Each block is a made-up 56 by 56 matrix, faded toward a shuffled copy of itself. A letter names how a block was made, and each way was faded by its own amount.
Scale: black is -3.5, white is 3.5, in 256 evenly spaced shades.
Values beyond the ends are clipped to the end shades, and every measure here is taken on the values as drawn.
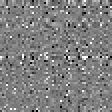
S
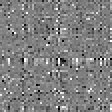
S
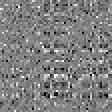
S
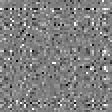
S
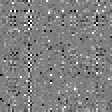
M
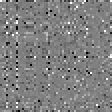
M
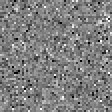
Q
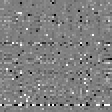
M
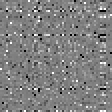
M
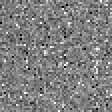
Q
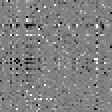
M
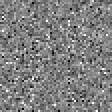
Q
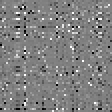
M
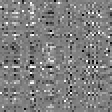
S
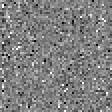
Q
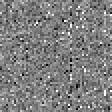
Q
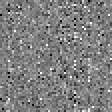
Q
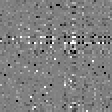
M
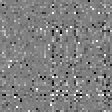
M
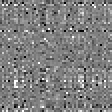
S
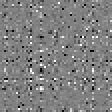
M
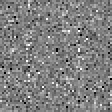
Q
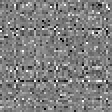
S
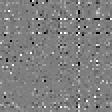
M
